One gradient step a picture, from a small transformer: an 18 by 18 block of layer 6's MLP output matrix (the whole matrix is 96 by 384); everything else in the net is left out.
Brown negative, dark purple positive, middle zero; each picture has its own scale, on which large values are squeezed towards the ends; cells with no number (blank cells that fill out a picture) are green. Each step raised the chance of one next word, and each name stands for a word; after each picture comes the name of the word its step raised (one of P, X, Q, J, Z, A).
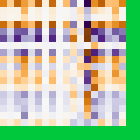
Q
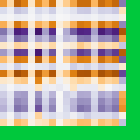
Q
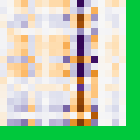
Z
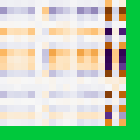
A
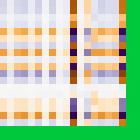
A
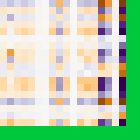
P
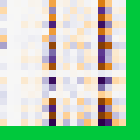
P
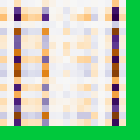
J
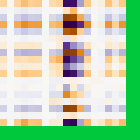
Q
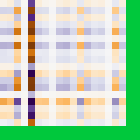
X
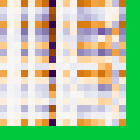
Q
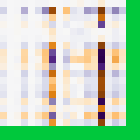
A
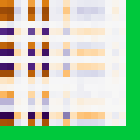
A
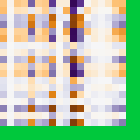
Z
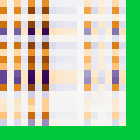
P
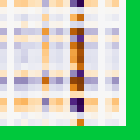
X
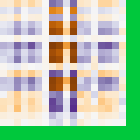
X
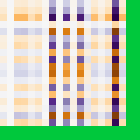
J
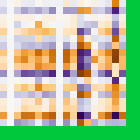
A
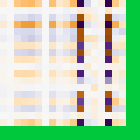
Q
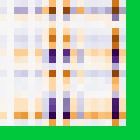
A
